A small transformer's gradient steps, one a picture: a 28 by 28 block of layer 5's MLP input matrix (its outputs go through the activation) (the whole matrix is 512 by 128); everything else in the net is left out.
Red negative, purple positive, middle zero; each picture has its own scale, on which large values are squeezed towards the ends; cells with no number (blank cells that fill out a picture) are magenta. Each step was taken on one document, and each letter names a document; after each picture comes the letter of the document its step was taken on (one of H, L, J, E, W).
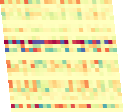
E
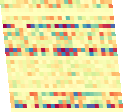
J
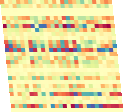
J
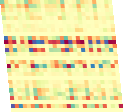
E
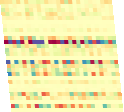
E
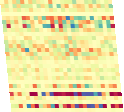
J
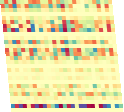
J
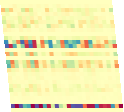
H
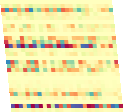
H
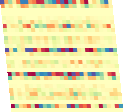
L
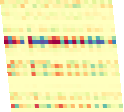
E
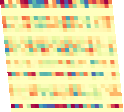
L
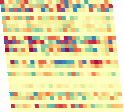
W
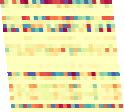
W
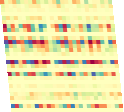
L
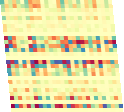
E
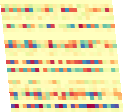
H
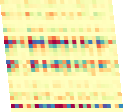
E
